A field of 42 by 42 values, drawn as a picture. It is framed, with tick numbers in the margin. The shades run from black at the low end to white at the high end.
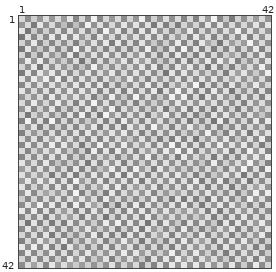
Average level on the scale: 70%. Grain: checkered. Odd rows or columns: none. Histogram: two levels.
